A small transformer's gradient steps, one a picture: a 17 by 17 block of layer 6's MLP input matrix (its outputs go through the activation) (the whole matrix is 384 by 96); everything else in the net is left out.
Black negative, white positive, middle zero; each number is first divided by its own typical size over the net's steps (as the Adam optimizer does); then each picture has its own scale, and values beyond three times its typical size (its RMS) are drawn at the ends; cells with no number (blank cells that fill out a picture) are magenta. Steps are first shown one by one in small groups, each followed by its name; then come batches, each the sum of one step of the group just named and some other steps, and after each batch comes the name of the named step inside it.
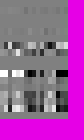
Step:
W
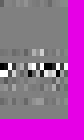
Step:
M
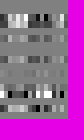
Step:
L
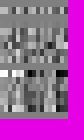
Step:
W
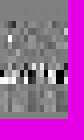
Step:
W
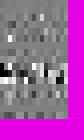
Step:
M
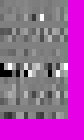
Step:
M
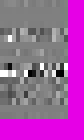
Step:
M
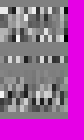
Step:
L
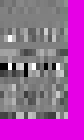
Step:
M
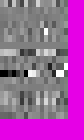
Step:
L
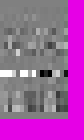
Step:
W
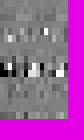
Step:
L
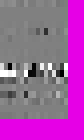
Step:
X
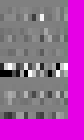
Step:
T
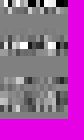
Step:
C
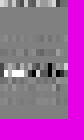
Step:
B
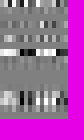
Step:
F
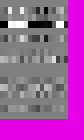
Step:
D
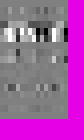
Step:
D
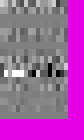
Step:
B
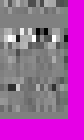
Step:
C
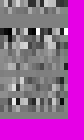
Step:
C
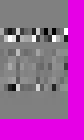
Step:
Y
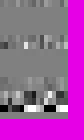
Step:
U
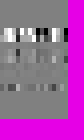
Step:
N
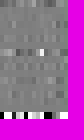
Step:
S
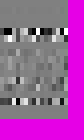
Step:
Y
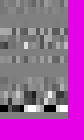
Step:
U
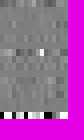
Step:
S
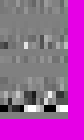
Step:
U
